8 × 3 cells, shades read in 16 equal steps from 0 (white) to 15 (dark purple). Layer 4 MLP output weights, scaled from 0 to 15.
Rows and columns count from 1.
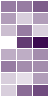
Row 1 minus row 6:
0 1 3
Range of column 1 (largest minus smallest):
8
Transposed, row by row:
8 6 4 0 5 8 3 3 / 8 3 8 12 5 7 2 9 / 10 6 3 15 7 7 6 11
